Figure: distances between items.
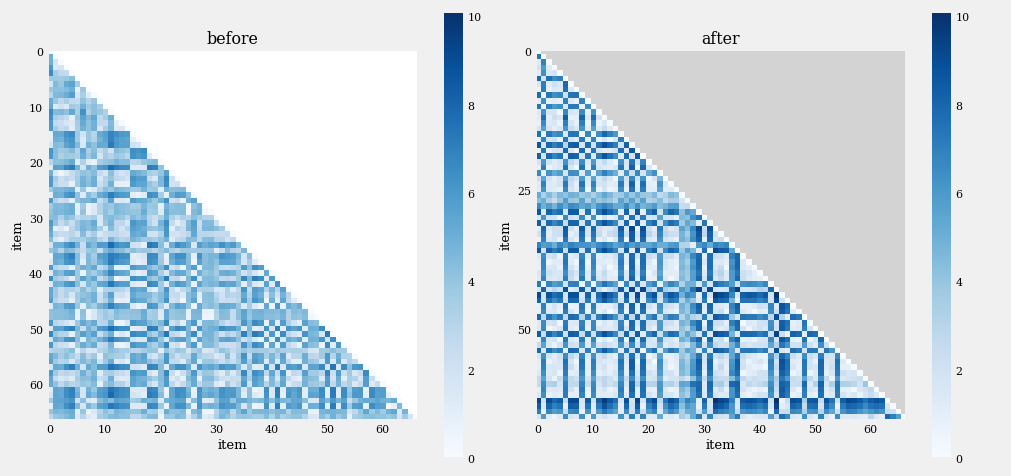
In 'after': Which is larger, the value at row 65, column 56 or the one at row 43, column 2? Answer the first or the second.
the first
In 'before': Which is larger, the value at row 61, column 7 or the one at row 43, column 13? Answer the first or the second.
the first
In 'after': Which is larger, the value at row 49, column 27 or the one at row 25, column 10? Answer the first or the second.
the second
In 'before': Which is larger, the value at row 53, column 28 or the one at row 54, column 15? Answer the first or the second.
the first
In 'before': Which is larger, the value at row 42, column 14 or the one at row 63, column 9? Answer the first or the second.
the first
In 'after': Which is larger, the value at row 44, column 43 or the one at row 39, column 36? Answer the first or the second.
the first
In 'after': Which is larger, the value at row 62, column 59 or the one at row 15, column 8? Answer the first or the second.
the first
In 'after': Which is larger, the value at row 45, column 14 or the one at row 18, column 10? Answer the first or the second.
the second
